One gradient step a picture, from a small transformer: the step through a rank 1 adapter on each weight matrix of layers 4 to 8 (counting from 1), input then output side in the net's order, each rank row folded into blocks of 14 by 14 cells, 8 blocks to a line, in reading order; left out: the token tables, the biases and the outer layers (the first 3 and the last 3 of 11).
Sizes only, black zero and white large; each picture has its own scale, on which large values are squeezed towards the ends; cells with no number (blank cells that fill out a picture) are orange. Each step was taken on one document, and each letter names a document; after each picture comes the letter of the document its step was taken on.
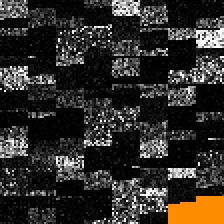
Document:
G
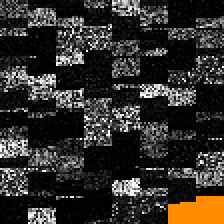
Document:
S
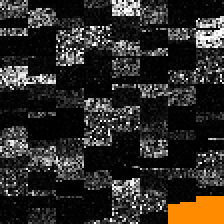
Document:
G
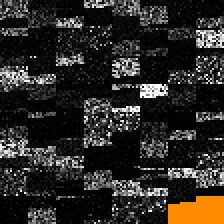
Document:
S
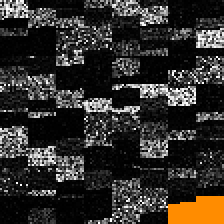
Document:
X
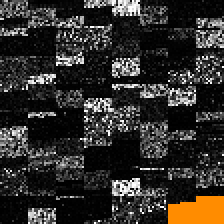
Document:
S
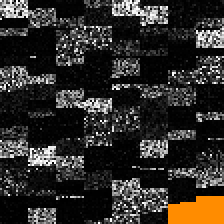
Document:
X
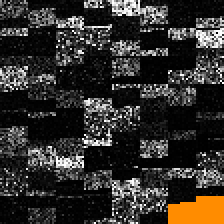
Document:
G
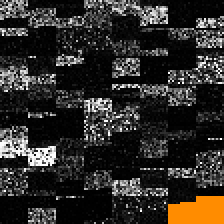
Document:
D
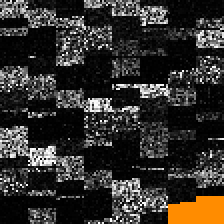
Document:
X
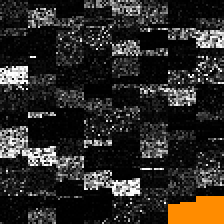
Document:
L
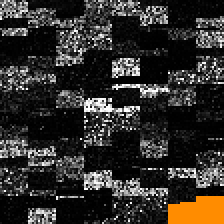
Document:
D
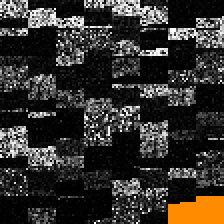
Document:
G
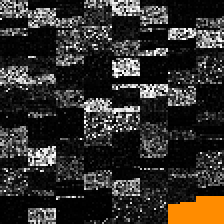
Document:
D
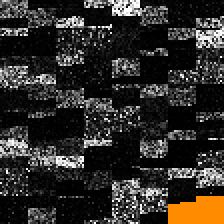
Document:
G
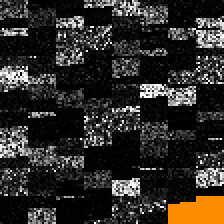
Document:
S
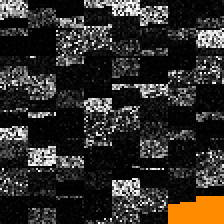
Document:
X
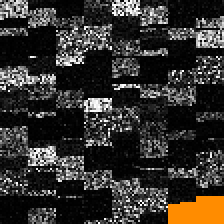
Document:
X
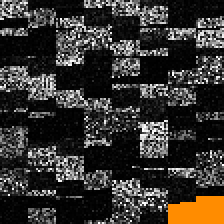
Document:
X
